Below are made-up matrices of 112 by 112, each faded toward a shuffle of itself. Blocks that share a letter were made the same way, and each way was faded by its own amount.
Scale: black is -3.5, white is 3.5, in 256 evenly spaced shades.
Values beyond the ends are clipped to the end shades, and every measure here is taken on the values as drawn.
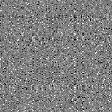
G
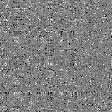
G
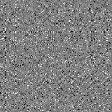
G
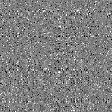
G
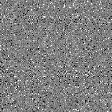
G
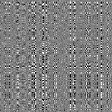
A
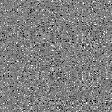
G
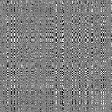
A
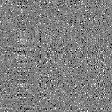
G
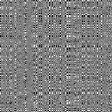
A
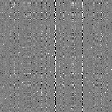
A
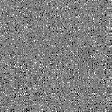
G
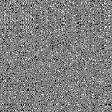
G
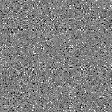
G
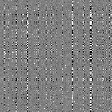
A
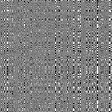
A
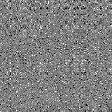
G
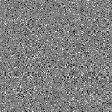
G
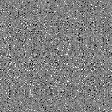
G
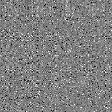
G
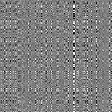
A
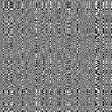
A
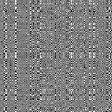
A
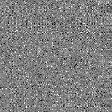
G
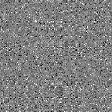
G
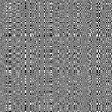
A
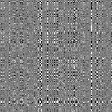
A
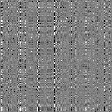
A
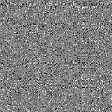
G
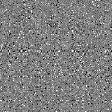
G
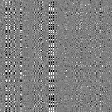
A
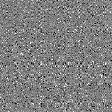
G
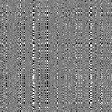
A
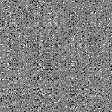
G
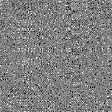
G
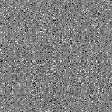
G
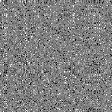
G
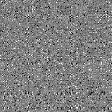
G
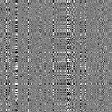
A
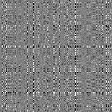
A
